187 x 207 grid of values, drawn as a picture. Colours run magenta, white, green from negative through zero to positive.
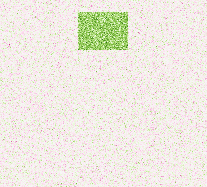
The top middle is the ninth with the highest average. An odd patch, higher than its surroundings, sits in the top middle. On average the colour sits 50% of the way up the scale. No regular stripes run through it.
